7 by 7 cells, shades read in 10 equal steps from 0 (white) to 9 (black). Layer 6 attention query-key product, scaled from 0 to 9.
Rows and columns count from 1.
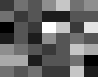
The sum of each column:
41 38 46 36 37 32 37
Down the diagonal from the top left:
7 7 7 4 6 5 8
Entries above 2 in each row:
6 7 4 7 6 7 6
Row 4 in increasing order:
4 5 6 6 6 8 8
